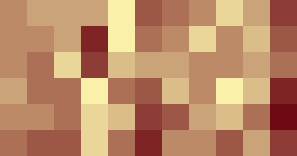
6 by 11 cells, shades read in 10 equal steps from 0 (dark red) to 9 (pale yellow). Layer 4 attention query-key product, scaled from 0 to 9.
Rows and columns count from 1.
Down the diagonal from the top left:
5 5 8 9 7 1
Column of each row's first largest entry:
5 5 3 4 4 4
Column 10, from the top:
6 7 6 7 4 6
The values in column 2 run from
3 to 6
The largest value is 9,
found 4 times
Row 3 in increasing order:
2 4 4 5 5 5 6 6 6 7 8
